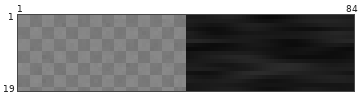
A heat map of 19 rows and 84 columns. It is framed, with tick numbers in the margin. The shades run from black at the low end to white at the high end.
It is made of 1 by 2 panels. Panel 1,1: middling, checkered, faint in contrast. Panel 1,2: very low, streaked across, faint in contrast.
